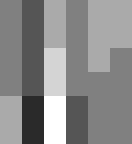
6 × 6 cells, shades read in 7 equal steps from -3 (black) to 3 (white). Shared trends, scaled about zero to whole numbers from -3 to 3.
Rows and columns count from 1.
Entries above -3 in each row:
6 6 6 6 6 6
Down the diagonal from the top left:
0 -1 2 0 0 0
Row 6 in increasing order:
-2 -1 0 0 1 3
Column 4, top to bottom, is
0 0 0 0 -1 -1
